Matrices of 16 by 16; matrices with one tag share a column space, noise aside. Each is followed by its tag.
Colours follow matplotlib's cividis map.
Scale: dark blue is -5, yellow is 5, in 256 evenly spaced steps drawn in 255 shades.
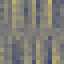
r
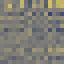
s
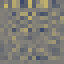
s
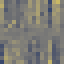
r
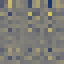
s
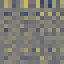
s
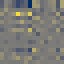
s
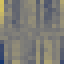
r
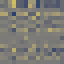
s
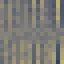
r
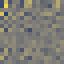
s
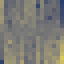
r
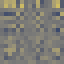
s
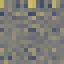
s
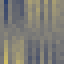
r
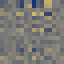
s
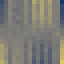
r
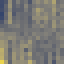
r
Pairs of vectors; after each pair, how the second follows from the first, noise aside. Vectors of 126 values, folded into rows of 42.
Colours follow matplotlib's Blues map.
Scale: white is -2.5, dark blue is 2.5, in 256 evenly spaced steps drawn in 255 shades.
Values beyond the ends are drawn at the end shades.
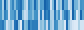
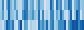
negated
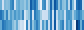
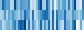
negated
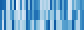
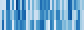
negated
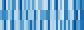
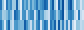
negated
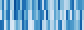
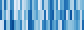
negated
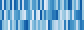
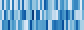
negated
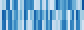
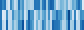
negated
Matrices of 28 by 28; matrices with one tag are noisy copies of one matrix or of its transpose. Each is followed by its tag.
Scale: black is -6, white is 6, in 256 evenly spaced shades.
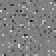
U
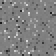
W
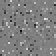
U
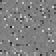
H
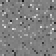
W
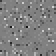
H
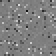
H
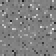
W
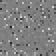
H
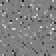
W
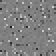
H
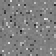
U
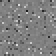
H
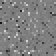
W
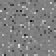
U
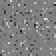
U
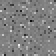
U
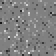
W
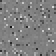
H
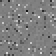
H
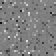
W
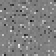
U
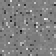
U
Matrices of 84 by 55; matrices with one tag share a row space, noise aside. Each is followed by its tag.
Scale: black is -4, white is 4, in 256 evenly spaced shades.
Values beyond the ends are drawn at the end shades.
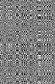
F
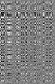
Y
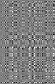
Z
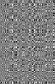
Z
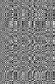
Z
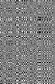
F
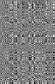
Z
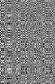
Y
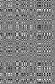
F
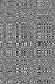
F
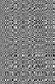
Z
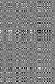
F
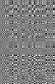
Z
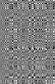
Z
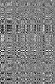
Y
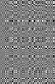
Z
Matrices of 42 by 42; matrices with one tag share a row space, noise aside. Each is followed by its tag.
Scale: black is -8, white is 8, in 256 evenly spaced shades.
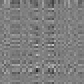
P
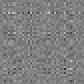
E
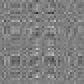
P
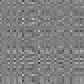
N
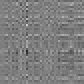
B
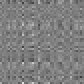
N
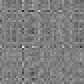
N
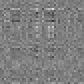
P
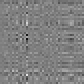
B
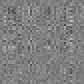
E
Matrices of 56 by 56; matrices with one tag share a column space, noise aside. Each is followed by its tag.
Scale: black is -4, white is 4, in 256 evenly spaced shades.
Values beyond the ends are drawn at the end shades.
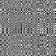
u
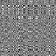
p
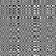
p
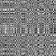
u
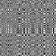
u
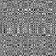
u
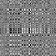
u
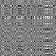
p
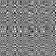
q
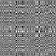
q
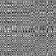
q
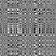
u
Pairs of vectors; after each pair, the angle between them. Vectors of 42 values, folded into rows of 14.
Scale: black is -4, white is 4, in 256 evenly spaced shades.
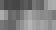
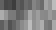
nearly parallel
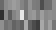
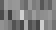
nearly parallel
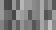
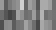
partly aligned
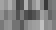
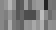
nearly parallel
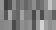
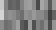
orthogonal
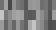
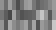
orthogonal
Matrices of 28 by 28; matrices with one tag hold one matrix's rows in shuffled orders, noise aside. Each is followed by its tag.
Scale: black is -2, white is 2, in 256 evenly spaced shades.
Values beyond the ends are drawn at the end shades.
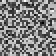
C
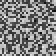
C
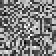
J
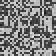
J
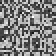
J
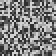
J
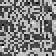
J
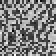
C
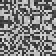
J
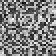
C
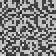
C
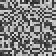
J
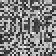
J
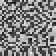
C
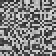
J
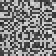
J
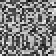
C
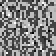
C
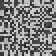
J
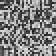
J
